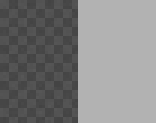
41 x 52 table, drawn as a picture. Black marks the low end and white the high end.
It is made of 1 by 2 panels. Panel 1,1: low, checkered, faint in contrast. Panel 1,2: high, flat.
